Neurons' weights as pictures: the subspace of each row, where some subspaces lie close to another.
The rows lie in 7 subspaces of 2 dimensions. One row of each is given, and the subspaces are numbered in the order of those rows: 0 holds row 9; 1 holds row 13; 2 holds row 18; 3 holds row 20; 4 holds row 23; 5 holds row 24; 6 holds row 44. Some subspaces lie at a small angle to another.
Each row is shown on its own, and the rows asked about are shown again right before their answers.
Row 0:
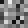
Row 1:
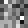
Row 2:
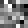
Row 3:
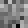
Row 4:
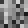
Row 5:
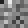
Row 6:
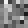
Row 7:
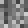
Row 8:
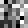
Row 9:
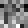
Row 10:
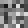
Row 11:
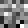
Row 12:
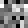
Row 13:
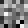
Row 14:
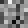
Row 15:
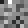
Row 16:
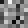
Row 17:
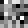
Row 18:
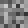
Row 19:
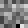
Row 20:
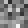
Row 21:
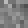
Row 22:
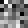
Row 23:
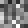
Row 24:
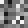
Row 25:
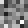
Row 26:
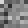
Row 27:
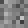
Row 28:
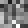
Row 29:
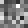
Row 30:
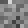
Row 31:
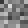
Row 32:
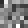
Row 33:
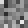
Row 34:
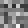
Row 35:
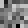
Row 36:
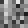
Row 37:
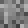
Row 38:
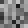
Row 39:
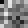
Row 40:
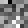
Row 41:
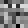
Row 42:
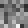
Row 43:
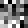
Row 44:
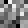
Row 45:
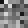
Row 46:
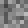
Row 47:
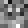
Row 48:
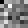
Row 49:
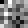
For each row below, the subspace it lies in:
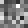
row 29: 4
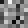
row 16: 5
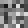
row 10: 2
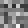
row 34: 2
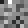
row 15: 6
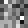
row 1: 5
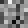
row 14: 5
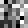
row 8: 5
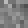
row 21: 2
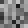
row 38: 4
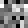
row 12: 0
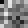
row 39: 3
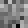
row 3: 4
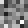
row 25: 1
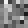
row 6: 2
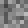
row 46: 2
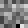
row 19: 1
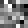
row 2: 2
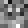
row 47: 3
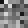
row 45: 6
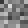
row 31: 3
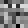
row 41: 2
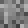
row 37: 0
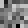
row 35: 1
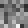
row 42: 0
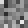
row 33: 1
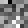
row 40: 6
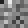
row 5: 6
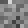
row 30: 6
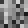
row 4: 0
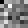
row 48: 3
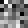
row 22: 6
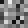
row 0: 5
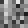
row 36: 0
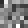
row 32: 1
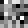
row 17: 4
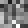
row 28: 4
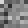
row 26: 3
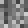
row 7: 0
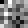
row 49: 3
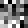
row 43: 4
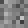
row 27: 5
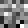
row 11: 1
